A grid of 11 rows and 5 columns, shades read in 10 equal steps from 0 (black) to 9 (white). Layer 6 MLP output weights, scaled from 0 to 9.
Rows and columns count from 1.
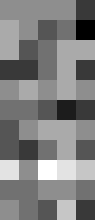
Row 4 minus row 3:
-4 -1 0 0 -4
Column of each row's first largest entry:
1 1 1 4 2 1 3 4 3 3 4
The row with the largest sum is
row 9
